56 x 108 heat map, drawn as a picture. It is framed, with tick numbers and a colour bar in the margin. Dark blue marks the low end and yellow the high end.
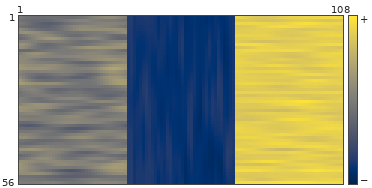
The table splits into one row of 3 panels. Panel 1,1: middling, streaked across. Panel 1,2: very low, streaked downward, faint in contrast. Panel 1,3: very high, streaked across, faint in contrast.
